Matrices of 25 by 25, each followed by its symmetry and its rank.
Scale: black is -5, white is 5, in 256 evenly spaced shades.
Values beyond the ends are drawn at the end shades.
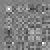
symmetric, rank three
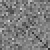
symmetric, full rank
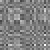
symmetric, rank two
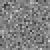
symmetric, full rank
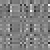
neither, rank two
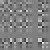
symmetric, rank two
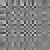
symmetric, rank two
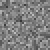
symmetric, full rank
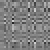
neither, rank two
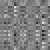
neither, rank two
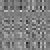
neither, rank two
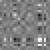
symmetric, rank two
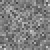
symmetric, full rank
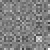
symmetric, rank three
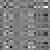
neither, rank two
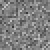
symmetric, full rank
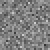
symmetric, full rank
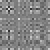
symmetric, rank three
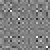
symmetric, rank three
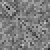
symmetric, full rank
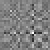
symmetric, rank three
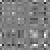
symmetric, rank two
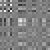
symmetric, rank two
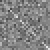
symmetric, full rank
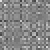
symmetric, rank three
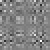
symmetric, rank three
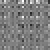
neither, rank two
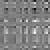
neither, rank two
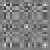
symmetric, rank two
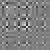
symmetric, rank two
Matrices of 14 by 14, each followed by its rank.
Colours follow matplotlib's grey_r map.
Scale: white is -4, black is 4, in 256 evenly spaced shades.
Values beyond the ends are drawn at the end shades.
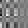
one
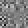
three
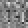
three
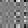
one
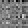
three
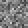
full rank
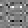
two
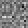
three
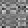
two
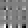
one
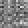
three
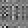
two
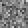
full rank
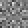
three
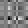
one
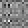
two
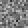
full rank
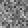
full rank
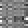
two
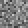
full rank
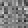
two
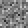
full rank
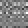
two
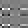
one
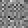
three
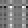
one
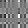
one
